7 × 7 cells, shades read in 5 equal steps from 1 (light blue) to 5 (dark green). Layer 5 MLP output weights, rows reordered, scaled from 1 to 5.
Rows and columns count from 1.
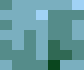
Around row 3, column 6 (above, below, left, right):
3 3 3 2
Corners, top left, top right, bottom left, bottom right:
3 1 2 2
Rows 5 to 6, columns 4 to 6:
2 4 3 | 2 4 4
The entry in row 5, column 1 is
3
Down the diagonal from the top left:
3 2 2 2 4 4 2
